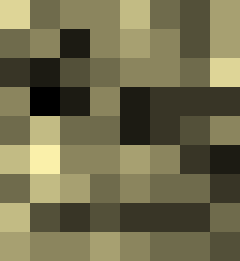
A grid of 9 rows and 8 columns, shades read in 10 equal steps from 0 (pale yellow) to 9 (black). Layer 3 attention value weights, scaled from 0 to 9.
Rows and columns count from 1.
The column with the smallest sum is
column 1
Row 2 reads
5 4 8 4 3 4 6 3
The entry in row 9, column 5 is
4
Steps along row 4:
up down down up down same same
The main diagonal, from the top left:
1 4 6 4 8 4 5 5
